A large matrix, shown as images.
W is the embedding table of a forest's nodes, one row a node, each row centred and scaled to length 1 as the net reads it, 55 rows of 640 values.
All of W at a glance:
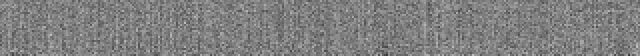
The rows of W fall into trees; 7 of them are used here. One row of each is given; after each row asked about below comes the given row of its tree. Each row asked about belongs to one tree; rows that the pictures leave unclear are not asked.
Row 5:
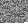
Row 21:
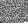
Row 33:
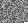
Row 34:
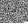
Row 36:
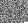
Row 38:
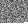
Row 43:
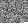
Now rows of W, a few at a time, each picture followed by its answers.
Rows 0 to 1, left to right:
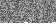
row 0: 34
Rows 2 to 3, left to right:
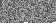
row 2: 33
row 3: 36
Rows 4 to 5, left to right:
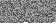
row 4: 21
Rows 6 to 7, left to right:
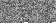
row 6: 21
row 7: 36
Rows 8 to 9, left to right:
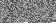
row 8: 38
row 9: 21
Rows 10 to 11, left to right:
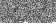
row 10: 34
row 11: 34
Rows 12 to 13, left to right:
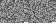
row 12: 33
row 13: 33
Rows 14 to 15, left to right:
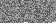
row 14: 21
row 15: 36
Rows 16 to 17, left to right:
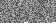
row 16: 36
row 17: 38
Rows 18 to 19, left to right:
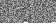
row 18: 21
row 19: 33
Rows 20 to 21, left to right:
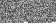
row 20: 34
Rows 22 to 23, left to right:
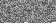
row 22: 5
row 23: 36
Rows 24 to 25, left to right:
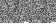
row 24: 34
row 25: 34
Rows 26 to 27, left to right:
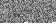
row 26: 5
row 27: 36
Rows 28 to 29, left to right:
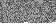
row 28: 33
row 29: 43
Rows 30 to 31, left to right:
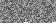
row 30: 38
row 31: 36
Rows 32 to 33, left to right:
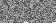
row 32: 34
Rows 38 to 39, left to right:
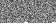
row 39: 33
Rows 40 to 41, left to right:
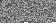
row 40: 33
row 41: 21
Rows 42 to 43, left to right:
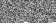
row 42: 33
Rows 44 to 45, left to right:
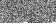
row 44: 38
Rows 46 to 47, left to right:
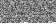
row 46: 43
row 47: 43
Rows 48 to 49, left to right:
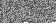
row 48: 33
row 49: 21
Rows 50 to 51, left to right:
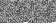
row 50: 36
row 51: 36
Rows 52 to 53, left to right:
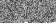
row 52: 38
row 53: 5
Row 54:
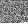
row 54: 43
